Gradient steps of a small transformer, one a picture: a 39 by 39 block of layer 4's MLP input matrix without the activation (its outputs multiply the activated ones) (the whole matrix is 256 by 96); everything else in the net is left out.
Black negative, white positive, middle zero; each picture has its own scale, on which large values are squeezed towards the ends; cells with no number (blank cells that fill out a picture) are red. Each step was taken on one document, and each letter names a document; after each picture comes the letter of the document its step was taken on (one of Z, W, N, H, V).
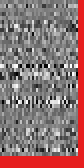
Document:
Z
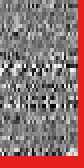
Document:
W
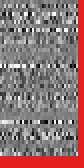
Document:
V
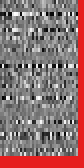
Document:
V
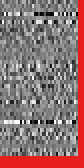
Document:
V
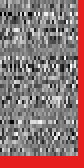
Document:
V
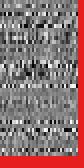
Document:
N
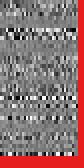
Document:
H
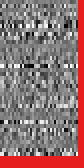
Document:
N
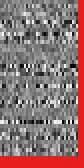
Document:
Z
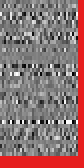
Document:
V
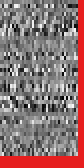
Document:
W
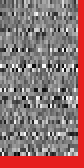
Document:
W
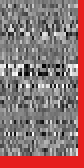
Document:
Z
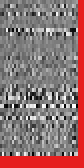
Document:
H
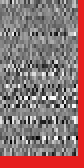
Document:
H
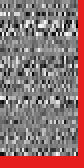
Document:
Z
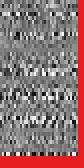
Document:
H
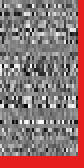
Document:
Z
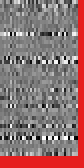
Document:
H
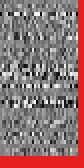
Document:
W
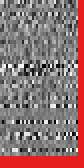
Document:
Z
